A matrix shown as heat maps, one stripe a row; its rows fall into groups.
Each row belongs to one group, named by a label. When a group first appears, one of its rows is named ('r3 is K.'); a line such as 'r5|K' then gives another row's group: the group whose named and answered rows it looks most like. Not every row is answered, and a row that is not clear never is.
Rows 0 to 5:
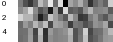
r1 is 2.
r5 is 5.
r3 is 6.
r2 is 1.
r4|5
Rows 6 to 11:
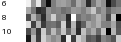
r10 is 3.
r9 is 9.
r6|1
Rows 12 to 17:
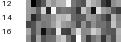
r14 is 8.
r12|8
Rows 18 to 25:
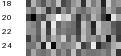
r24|5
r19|2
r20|8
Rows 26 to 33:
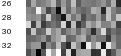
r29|9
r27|2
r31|3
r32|9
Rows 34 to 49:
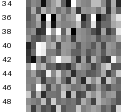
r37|5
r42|8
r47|9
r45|9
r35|3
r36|5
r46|1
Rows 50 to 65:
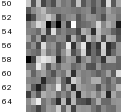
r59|1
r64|2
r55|9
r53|2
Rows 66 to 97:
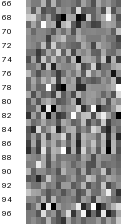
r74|3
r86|3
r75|5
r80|3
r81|5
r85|3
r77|6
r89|1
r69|6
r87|3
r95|5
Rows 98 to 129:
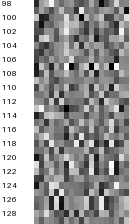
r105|8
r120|8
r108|8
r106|3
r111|5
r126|5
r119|5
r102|8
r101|8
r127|5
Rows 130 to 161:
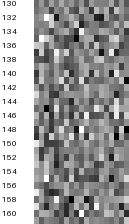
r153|1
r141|6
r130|3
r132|1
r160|2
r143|1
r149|3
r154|2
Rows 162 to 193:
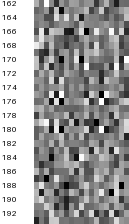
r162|1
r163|5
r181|6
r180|5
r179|2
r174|6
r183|9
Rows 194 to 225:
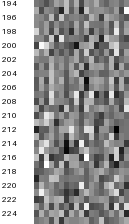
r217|1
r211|1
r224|6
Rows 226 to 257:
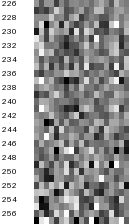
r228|6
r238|2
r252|6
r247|3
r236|8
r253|1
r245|1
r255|8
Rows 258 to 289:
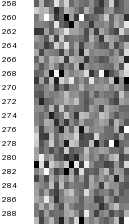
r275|2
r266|6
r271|8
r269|3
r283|3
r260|2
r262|8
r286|1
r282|2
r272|8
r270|2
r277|8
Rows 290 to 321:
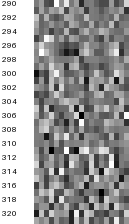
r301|3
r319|9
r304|8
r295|1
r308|2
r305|9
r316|3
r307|2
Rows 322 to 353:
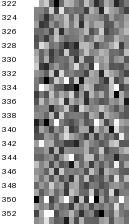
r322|1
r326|5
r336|6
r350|8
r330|9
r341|8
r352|1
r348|6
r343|5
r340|9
